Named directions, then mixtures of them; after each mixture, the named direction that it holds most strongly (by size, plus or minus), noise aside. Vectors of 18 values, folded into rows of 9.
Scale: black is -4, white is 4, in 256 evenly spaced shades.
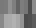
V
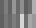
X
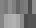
V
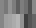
V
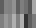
V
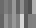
X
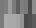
V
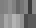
V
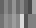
X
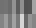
X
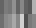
X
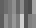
X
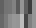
X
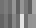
X
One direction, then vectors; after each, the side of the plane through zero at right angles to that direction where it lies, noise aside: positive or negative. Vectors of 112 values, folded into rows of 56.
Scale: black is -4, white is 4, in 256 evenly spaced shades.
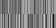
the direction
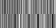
positive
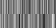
negative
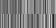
positive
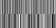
positive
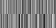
negative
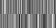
negative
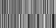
positive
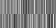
negative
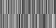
negative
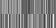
negative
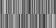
negative
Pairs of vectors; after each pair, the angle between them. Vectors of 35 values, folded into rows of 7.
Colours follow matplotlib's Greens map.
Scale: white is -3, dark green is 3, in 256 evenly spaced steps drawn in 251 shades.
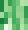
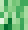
nearly opposite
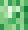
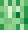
nearly parallel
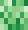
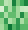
nearly parallel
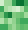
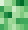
nearly parallel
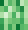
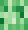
partly aligned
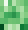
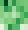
nearly opposite
